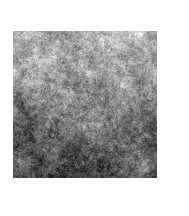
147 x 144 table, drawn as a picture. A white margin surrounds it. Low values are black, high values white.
Average level on the scale: 50%. Slope: up to the top. Lone odd cells: none. Grain: blotchy.
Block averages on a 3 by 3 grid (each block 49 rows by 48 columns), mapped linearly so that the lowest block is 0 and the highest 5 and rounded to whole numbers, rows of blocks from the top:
555 / 233 / 001
